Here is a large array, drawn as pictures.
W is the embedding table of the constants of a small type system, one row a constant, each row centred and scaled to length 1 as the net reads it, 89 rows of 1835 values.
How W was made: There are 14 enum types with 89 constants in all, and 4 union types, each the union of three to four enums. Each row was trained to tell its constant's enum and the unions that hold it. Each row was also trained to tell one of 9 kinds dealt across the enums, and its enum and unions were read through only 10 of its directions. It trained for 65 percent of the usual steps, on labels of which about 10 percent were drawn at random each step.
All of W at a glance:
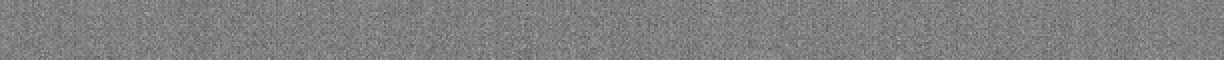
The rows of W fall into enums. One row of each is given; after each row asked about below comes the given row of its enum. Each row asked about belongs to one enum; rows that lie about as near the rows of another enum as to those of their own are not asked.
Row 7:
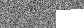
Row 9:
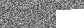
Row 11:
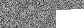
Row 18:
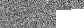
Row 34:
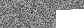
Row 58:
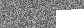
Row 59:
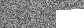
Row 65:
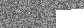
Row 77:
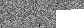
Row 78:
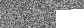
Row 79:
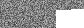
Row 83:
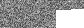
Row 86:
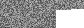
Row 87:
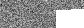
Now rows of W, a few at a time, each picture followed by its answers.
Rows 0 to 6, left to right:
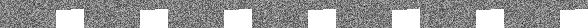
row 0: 83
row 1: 34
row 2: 79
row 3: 9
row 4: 87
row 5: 34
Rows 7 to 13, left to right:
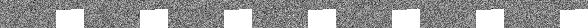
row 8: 34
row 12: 9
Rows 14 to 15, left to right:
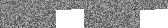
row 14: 79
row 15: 87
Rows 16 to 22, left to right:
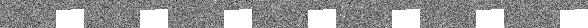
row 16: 83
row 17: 58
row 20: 9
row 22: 87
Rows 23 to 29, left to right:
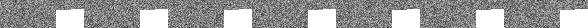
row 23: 83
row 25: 11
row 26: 86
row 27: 65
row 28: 34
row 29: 78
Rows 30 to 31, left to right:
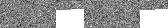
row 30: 18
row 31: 65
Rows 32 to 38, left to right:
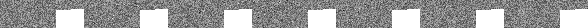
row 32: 86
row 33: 9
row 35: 7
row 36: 79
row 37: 58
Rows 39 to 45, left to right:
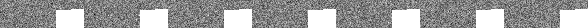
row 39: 7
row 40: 86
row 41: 18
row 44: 11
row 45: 65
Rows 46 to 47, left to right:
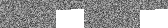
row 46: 18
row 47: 7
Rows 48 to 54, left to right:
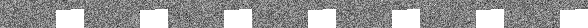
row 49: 9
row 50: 77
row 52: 9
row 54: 58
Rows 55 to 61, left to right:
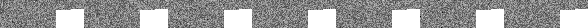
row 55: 59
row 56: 78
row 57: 87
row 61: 83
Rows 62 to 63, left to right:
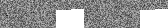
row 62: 34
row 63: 87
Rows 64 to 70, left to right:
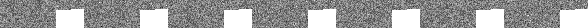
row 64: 78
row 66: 34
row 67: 79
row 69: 77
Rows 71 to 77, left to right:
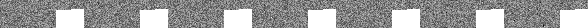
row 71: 79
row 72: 86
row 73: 86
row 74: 65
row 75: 79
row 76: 78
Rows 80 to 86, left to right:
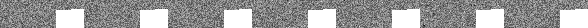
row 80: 86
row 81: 87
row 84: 65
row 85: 11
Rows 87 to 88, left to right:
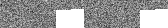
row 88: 7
